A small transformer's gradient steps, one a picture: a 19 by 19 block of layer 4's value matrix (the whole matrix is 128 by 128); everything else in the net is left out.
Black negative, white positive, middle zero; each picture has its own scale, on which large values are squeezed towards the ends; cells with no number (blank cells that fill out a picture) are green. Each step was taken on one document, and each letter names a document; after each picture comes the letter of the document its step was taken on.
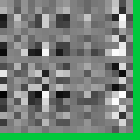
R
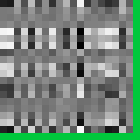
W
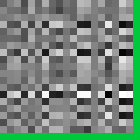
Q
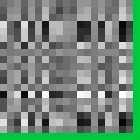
Q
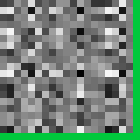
W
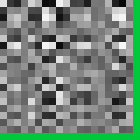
R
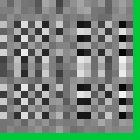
Q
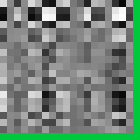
R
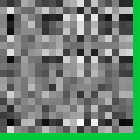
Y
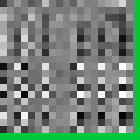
Q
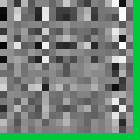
R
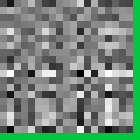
W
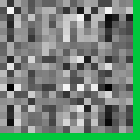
Y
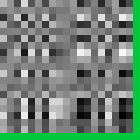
Q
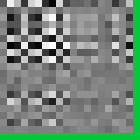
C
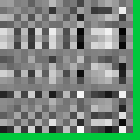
W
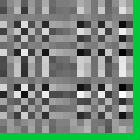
Q
